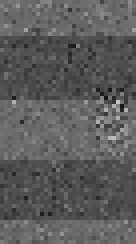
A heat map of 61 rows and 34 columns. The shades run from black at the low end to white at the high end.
Roughest part: middle right. Odd patch: rougher, in the middle right. Stripes: horizontal, repeating 2 times.
